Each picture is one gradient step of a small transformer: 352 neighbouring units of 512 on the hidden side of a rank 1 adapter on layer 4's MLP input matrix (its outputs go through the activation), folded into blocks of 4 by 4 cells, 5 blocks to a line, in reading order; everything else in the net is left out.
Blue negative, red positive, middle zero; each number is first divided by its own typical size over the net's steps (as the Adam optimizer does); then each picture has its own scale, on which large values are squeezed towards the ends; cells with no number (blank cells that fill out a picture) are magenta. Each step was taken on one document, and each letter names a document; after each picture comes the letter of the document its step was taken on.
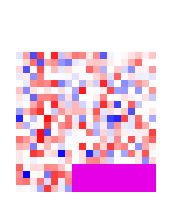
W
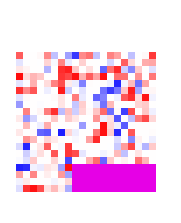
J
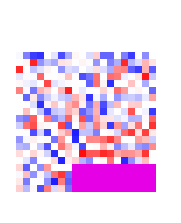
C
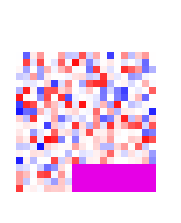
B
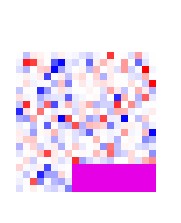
B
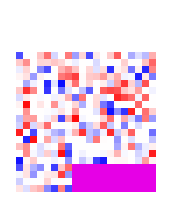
J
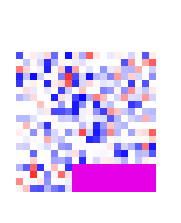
J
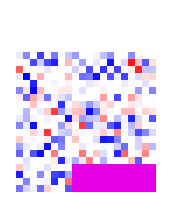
C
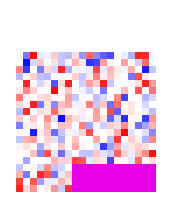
B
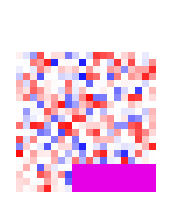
C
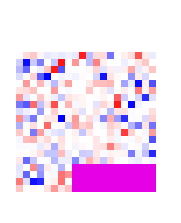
B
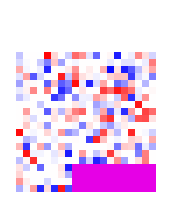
J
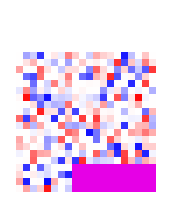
C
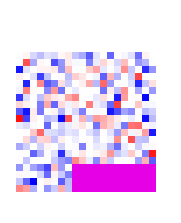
B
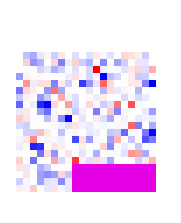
B
